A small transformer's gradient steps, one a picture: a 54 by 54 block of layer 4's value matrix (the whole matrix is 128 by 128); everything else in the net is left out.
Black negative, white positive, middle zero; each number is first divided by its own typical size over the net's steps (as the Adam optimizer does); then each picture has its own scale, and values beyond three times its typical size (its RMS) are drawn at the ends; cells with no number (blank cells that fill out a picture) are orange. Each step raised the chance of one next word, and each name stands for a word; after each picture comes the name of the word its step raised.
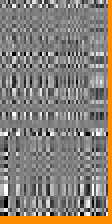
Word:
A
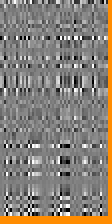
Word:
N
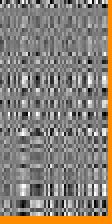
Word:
A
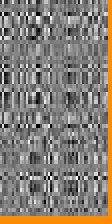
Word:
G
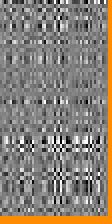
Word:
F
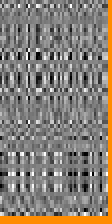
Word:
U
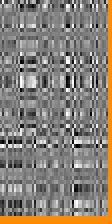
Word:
A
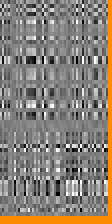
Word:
F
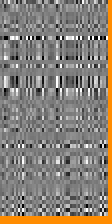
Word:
N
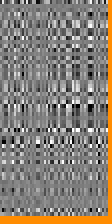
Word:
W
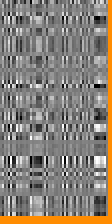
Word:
G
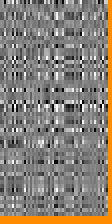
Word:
W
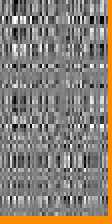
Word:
G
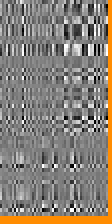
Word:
A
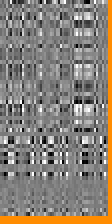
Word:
W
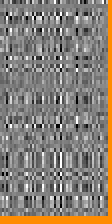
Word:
G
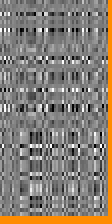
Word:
W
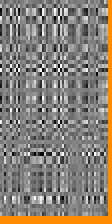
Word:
U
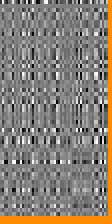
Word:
W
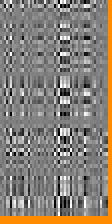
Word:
A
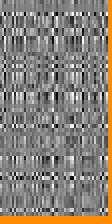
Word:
G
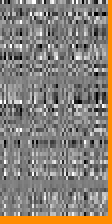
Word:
W
